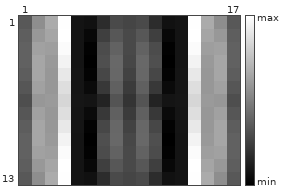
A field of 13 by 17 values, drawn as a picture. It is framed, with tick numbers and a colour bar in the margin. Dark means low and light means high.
Grain: streaks running down. Slope: none. Average level on the scale: 40%. Mirror symmetry: left to right and top to bottom.
